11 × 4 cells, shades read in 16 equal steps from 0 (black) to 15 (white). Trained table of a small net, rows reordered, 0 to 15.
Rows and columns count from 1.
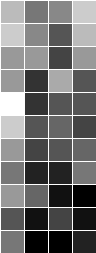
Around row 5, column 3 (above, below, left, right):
10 6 3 5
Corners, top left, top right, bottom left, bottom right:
11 12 7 2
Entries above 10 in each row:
2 2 0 0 1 1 0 0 0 0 0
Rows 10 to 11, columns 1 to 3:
5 1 4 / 7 0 0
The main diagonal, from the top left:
11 8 4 5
